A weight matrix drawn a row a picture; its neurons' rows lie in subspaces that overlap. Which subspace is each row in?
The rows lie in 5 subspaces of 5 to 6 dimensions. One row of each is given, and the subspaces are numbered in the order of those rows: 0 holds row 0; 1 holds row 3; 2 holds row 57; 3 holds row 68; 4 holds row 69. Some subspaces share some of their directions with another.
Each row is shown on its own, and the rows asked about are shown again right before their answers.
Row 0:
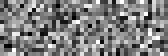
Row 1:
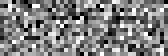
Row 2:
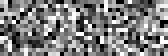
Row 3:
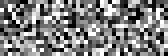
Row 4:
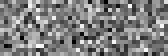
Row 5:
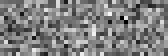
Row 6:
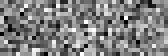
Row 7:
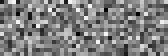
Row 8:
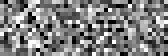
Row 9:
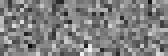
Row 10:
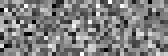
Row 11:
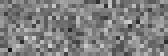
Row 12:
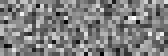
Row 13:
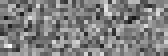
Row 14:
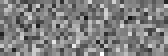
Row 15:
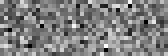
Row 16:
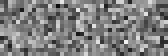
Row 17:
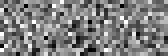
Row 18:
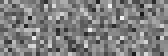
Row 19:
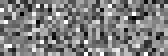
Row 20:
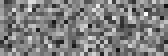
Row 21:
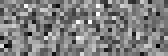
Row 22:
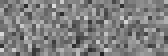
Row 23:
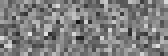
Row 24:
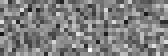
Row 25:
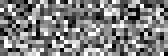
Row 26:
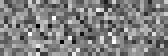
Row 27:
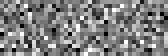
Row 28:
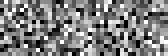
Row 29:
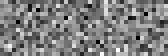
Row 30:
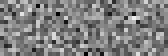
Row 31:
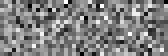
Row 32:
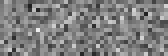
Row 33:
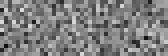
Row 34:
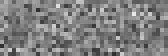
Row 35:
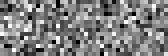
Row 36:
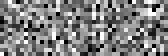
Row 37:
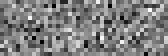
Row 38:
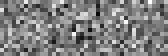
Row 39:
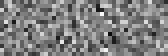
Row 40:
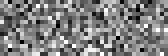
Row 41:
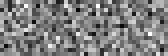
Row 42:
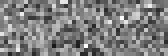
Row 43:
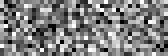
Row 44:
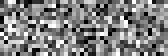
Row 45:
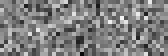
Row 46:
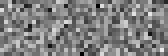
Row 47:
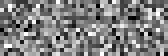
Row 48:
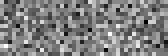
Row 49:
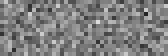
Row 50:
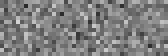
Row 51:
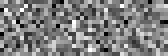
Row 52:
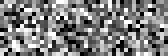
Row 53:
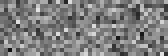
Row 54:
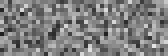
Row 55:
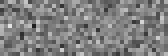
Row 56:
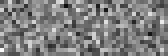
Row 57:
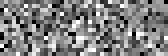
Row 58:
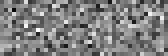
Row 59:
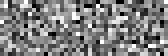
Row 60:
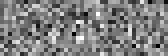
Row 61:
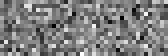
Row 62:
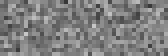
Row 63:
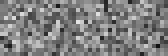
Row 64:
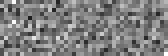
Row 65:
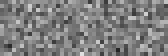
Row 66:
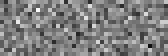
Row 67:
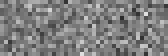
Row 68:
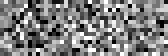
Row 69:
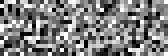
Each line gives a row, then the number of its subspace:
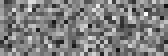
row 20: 4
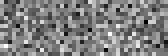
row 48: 3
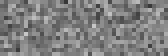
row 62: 0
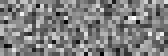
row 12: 1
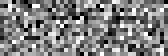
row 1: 0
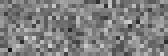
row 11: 1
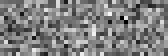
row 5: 4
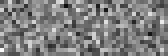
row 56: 4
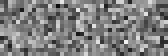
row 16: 2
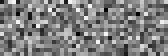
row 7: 4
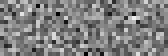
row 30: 1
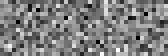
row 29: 3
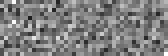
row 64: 4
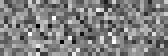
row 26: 3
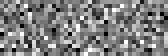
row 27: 2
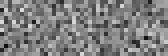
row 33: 3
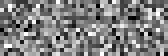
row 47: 1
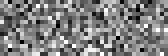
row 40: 1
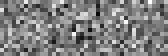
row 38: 2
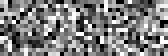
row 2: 2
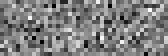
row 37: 1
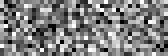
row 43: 3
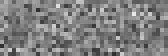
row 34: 4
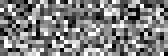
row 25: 1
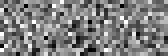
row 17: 2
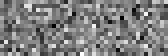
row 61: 4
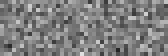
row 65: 3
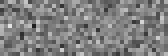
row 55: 4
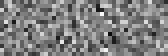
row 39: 3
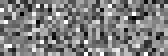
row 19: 1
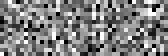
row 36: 1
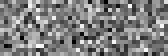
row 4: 3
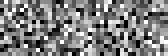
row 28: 3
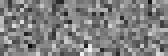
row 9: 1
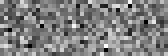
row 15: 3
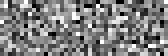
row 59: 0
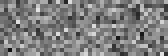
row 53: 1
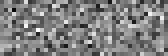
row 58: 4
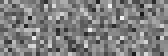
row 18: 1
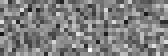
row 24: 1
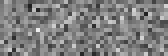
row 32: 4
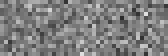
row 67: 4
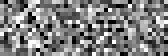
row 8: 3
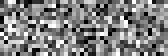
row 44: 4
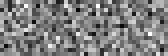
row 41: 4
